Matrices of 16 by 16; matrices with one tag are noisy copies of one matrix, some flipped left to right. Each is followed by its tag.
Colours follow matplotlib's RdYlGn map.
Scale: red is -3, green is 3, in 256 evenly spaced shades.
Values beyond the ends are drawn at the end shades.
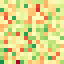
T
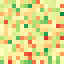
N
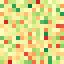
N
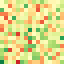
T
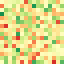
N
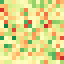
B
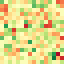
B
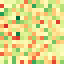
N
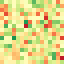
B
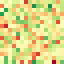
N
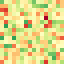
B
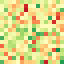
T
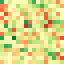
B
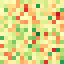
T
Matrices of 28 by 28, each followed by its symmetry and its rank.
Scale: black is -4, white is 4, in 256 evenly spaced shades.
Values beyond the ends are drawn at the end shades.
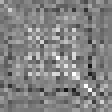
symmetric, rank five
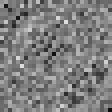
symmetric, full rank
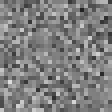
antisymmetric, full rank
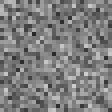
symmetric, full rank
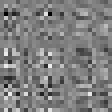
neither, rank three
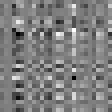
neither, rank two
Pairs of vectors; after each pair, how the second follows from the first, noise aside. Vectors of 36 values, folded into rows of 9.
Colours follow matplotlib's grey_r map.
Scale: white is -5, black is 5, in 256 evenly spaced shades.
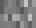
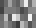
scaled up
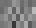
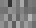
wrapped around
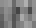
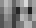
scaled up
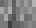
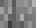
copied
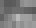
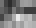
scaled up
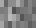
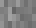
shrunk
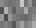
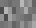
copied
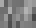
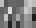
scaled up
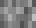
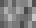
copied
